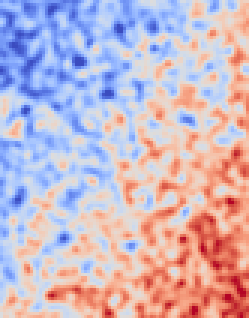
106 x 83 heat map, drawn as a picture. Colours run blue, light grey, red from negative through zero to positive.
No regular stripes run through it. The ninth with the highest average is the bottom right. The halves do not mirror each other. On average the colour sits 50% of the way up the scale. The field climbs toward the bottom right.
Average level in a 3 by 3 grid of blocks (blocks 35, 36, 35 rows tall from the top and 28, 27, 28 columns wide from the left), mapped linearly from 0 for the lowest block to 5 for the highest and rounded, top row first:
0 1 3
1 2 4
3 4 5
